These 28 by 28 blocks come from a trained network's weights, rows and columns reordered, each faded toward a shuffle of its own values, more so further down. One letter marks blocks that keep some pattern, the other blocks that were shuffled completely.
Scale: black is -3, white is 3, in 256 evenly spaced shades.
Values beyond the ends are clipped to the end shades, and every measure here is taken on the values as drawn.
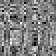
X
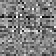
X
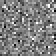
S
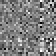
X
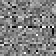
X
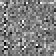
X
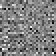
X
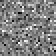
S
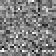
X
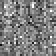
X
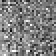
X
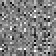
X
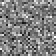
S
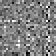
X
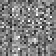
X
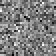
S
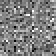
X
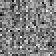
X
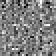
X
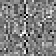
X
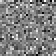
X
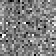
X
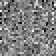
X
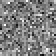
S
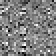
X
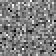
S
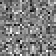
X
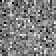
S
